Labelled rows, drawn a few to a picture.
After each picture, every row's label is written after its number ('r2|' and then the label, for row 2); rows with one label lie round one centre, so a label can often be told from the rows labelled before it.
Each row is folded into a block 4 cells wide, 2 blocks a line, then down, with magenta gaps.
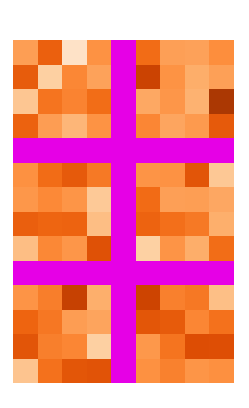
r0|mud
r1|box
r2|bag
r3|bag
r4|bag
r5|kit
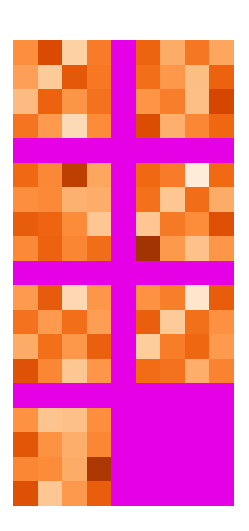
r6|mud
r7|box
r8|bag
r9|mud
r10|mud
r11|mud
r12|box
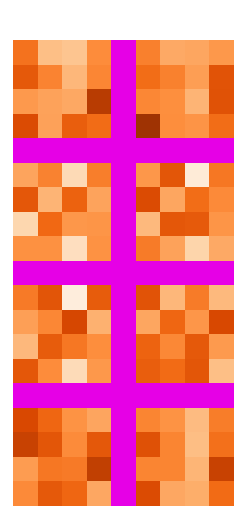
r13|box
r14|box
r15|mud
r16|mud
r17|mud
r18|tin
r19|kit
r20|box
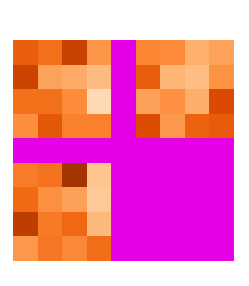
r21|bag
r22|box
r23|bag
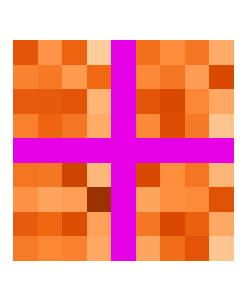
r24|tin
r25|tin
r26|tin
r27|tin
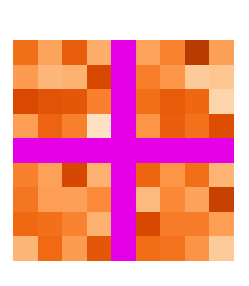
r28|tin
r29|bag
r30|bag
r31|tin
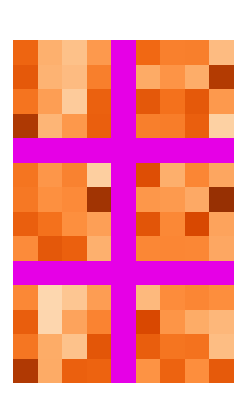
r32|box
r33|tin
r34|tin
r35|tin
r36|box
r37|bag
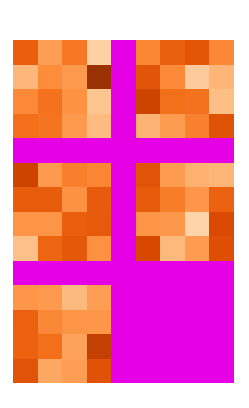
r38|tin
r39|bag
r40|kit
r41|box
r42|box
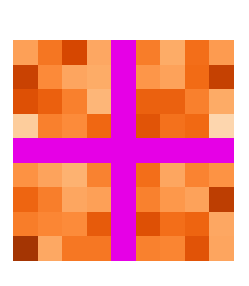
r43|bag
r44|tin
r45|box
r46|tin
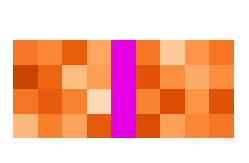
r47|bag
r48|box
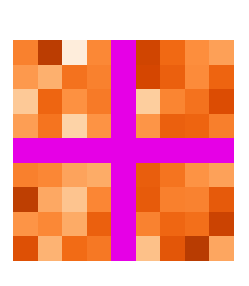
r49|mud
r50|kit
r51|box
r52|kit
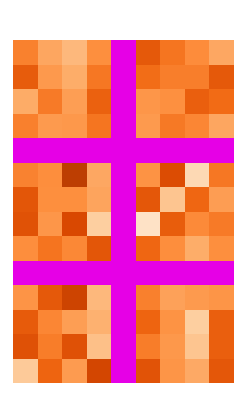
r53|box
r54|kit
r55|bag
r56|mud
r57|bag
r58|box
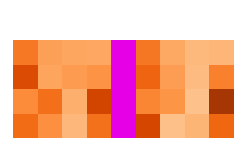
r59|box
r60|box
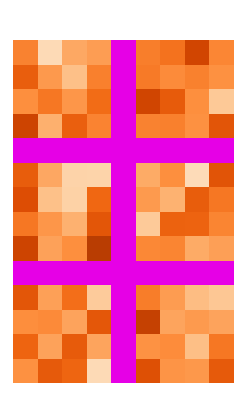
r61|box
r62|bag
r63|box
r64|mud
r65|tin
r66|box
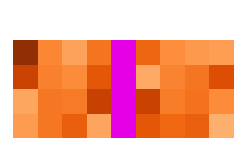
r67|kit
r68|tin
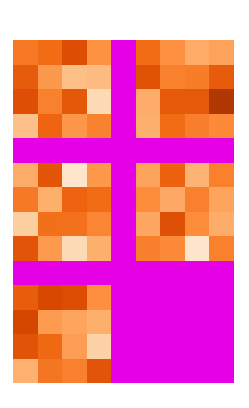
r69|bag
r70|kit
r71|mud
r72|mud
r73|bag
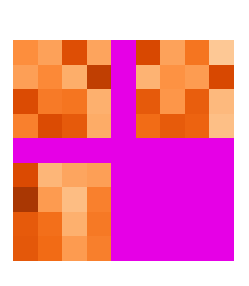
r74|tin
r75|tin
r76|box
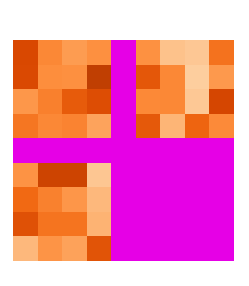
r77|kit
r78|box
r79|bag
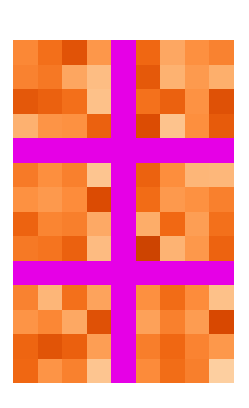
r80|bag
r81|box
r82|tin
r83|box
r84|tin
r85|tin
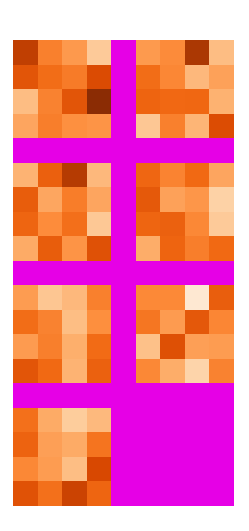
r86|kit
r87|bag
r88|bag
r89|bag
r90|box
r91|mud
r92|box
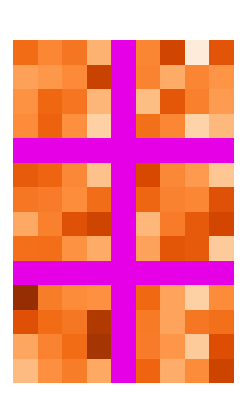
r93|tin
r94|mud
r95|kit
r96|kit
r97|kit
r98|box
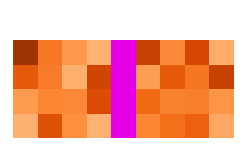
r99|kit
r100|tin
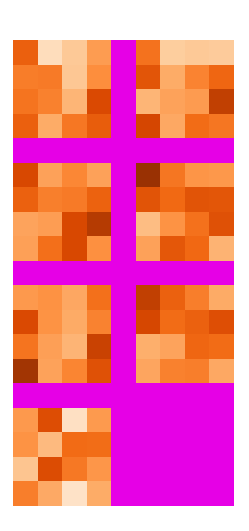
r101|box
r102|box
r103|kit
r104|kit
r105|box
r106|kit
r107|mud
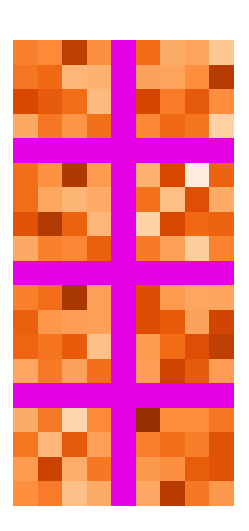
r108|bag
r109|tin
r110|bag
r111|mud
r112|bag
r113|kit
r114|mud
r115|kit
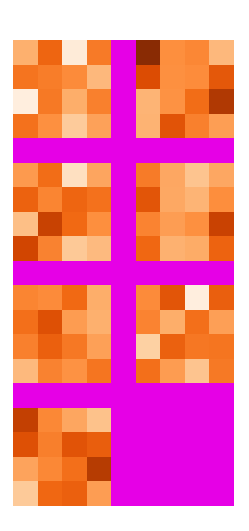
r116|mud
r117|kit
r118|mud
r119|box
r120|bag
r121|mud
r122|kit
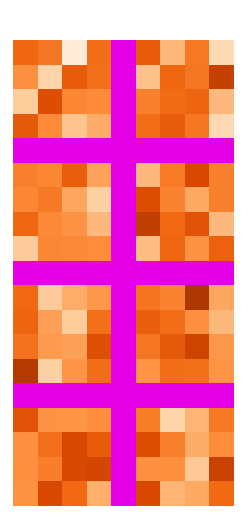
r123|mud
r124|tin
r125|bag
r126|bag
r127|box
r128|bag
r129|kit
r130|box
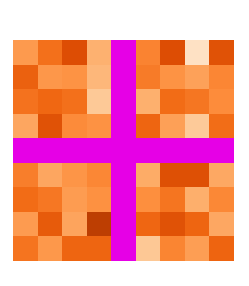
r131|bag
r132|mud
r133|box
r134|bag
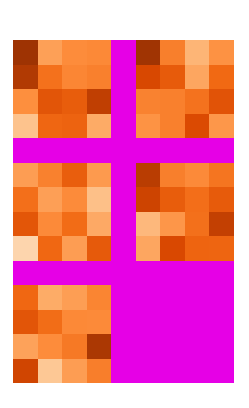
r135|kit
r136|kit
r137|bag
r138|kit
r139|box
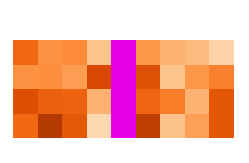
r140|tin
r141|box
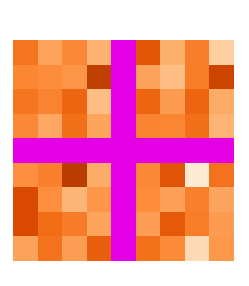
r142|tin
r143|tin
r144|bag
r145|mud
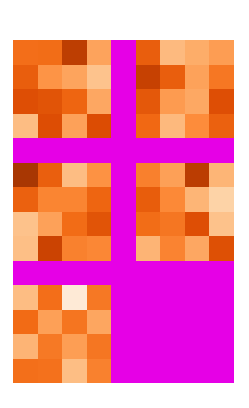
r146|bag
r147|box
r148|kit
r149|bag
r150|mud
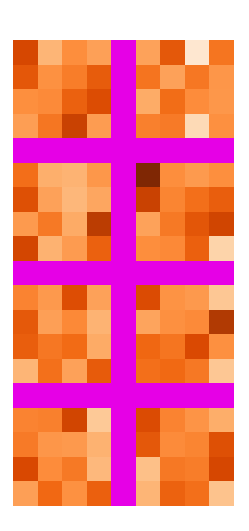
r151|kit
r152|mud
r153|box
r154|kit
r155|bag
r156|tin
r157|bag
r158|kit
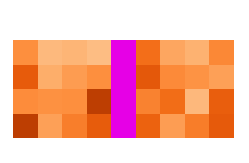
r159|box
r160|box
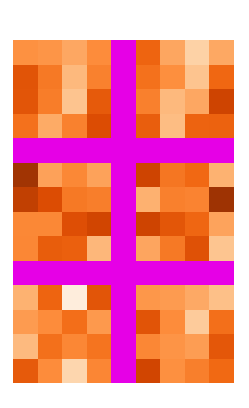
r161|box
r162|box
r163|kit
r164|tin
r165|mud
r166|box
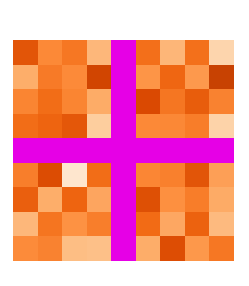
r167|tin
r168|tin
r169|mud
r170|bag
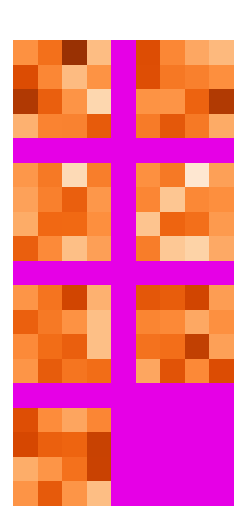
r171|bag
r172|kit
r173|mud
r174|mud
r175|bag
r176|bag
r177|kit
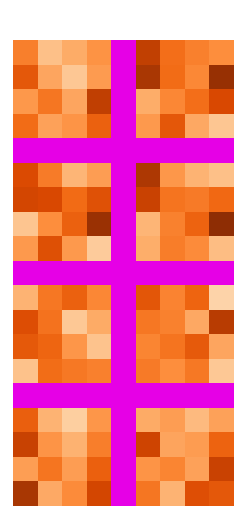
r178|box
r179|kit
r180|kit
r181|kit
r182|bag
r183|tin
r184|box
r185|box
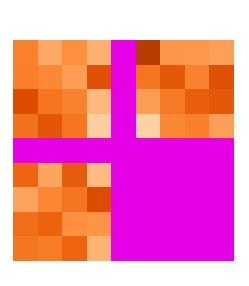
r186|tin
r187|kit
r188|tin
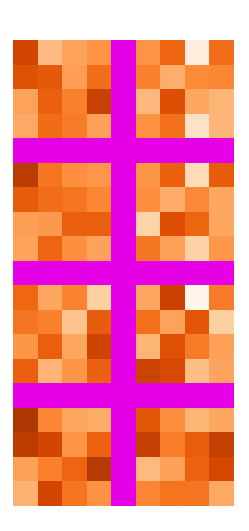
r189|kit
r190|mud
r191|kit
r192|mud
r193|box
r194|mud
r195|kit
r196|kit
